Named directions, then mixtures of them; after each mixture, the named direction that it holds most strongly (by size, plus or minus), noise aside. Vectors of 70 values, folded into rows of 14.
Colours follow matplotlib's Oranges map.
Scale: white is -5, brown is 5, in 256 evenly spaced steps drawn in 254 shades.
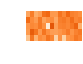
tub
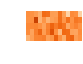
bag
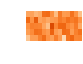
bag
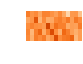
bag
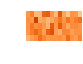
bag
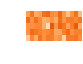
tub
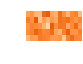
bag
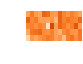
tub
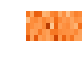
tub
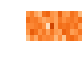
tub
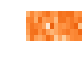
tub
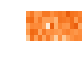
tub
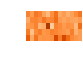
tub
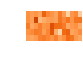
bag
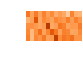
tub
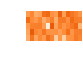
tub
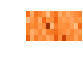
tub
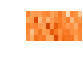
bag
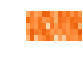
tub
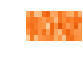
tub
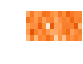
tub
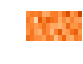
bag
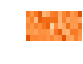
bag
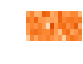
tub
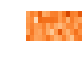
bag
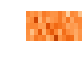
bag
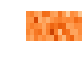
bag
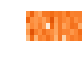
tub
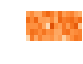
tub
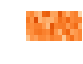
bag
